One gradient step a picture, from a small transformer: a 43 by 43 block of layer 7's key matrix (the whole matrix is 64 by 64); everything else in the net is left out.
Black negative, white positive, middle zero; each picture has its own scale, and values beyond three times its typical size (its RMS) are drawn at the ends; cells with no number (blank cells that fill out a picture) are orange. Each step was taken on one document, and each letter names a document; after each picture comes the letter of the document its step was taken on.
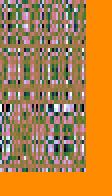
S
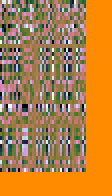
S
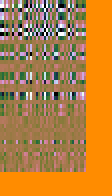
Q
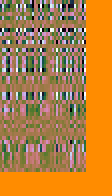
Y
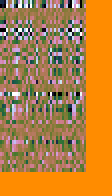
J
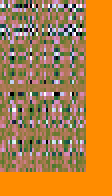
J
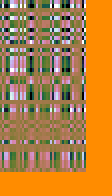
Y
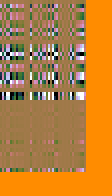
Q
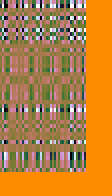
Y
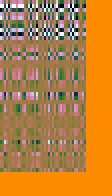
Q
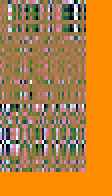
S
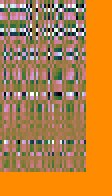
Q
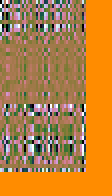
S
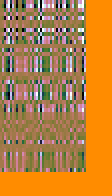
Y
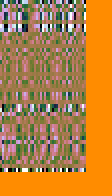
S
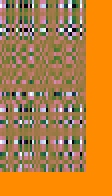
J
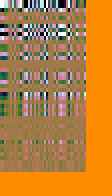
Q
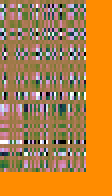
Q
